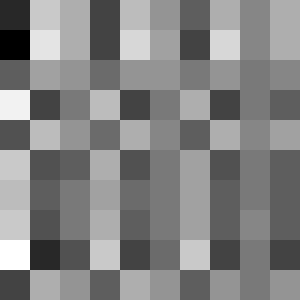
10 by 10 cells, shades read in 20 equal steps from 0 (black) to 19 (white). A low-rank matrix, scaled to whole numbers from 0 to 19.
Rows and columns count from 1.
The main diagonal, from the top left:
3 17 11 14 13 9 12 7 9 11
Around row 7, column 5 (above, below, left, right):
6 7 12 9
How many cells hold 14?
4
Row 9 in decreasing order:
19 15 15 9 8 6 5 5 5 3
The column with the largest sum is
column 1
